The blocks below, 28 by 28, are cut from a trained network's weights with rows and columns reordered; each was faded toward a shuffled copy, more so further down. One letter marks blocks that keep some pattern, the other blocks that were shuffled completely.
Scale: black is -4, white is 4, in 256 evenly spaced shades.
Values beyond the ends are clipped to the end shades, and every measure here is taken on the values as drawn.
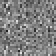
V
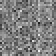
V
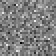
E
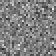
E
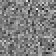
V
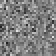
V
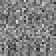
V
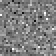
E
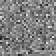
E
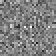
V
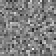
V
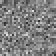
V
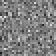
V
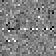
V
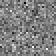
V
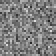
E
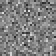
E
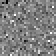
E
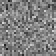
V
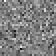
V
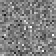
E
